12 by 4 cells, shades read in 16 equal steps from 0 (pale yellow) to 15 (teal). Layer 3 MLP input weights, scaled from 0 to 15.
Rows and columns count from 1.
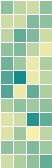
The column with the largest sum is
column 2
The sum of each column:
71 74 70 69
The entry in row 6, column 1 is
11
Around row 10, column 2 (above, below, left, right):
3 6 2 0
